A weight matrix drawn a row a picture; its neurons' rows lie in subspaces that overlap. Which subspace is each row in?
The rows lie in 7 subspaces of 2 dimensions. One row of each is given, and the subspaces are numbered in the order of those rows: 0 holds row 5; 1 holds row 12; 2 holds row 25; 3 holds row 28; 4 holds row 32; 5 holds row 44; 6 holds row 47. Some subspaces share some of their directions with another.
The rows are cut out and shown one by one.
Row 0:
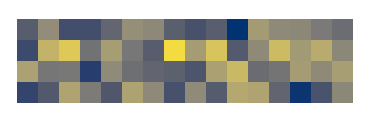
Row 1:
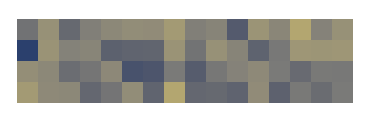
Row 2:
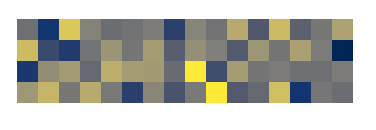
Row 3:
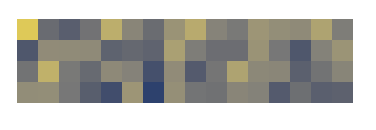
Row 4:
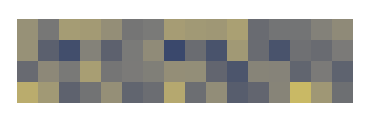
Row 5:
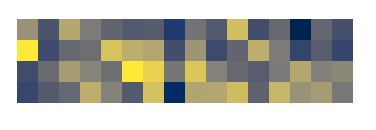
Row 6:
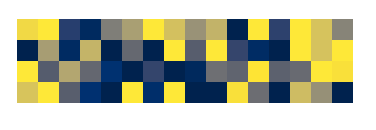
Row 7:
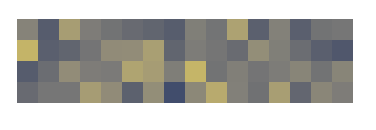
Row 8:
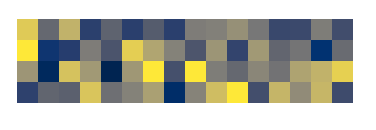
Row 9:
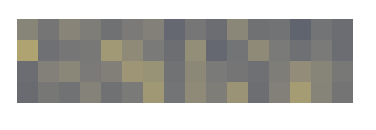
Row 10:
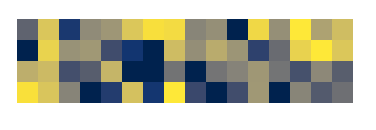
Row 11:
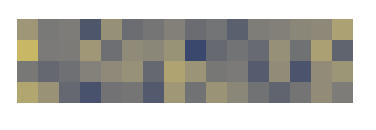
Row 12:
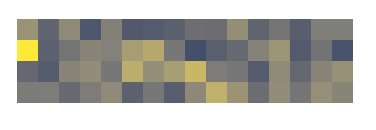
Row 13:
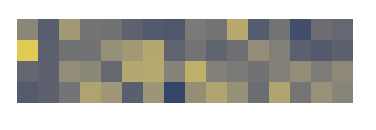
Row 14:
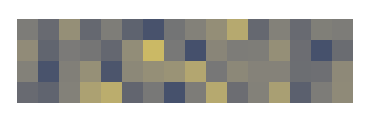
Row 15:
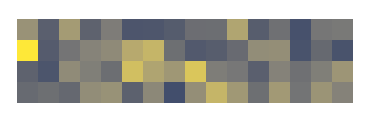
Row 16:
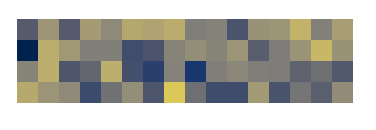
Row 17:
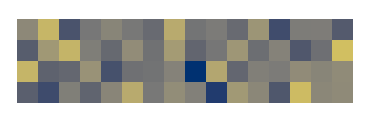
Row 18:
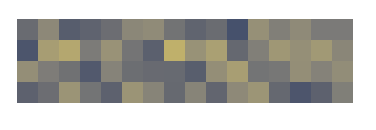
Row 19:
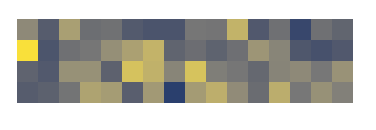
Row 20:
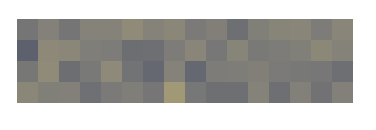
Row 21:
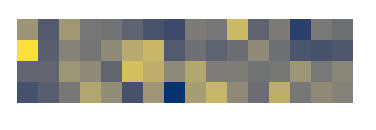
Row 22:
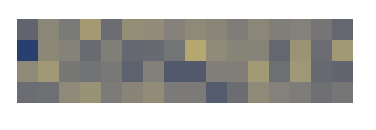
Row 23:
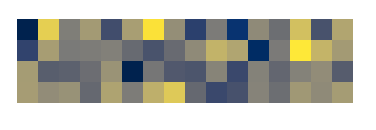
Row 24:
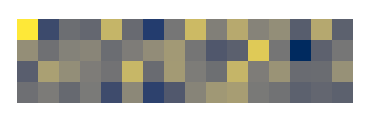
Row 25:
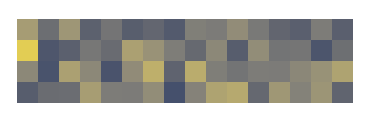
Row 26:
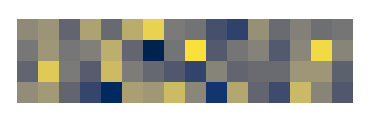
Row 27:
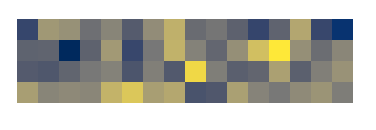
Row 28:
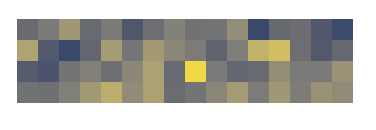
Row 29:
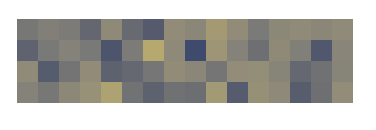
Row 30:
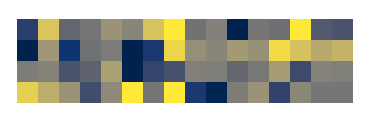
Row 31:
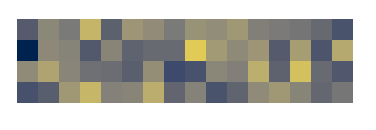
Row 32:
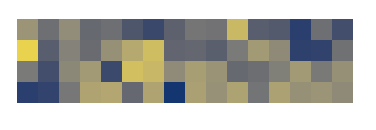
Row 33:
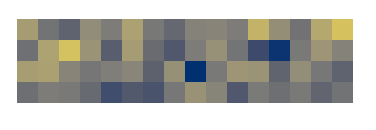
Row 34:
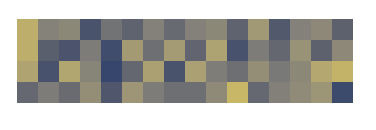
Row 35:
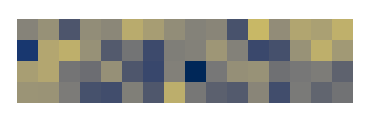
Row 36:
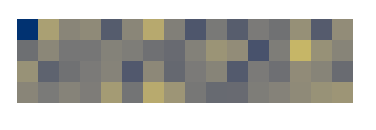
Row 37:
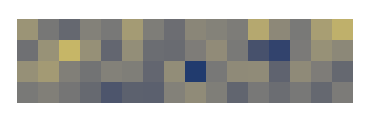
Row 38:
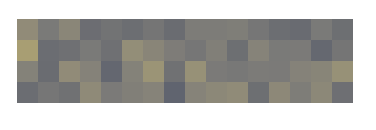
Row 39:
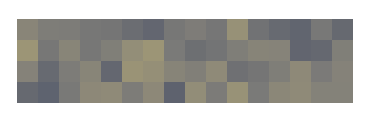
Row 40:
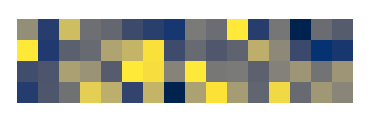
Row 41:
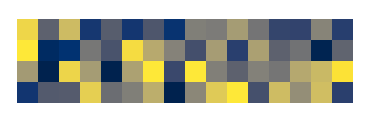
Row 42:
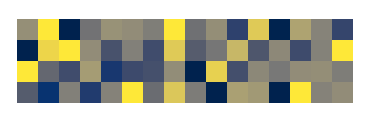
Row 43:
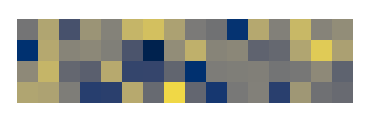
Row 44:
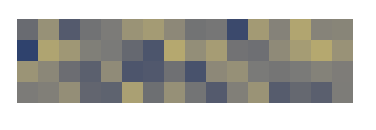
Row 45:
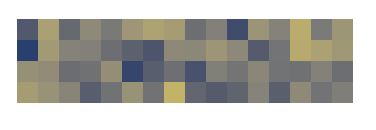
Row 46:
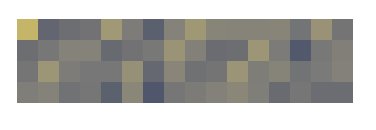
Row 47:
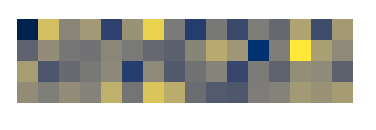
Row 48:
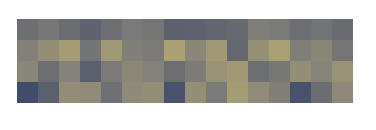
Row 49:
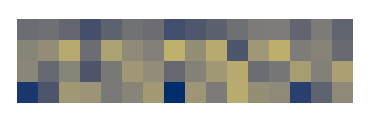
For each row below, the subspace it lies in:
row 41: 2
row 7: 4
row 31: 1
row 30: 3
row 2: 4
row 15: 1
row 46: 6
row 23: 6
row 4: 5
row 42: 4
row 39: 4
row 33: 3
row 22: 1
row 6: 2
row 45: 6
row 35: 3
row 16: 2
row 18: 5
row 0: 5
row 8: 2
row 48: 5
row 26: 0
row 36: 6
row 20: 2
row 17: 4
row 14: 0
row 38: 2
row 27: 3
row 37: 3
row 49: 5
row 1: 0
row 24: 6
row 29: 0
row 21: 3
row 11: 1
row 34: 2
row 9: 0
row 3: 6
